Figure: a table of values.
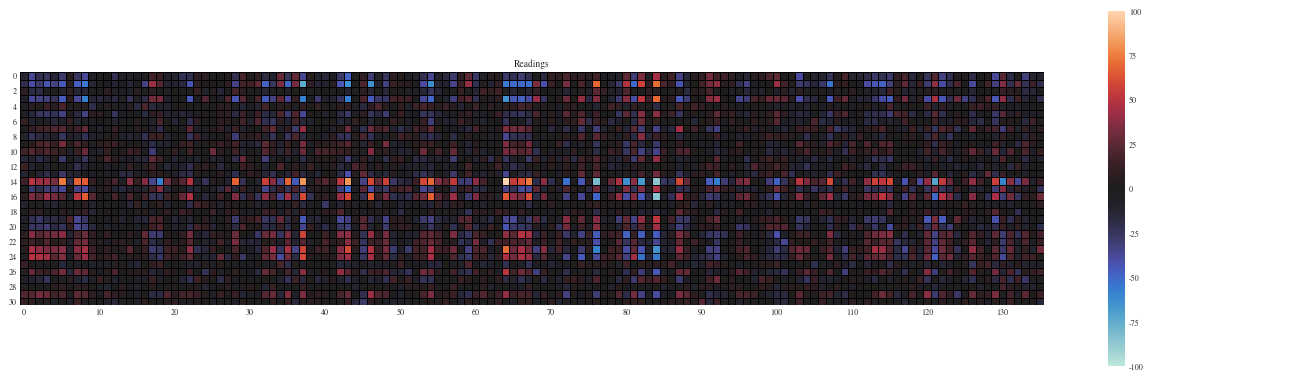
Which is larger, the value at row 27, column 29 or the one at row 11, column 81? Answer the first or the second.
the first
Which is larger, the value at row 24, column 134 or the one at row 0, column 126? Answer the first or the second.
the first
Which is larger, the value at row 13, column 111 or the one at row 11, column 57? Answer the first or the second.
the first
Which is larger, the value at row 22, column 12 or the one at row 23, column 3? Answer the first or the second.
the second
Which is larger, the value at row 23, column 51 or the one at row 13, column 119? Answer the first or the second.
the second
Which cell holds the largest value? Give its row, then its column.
14, 64
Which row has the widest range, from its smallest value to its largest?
14
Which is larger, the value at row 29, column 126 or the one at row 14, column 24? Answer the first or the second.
the first
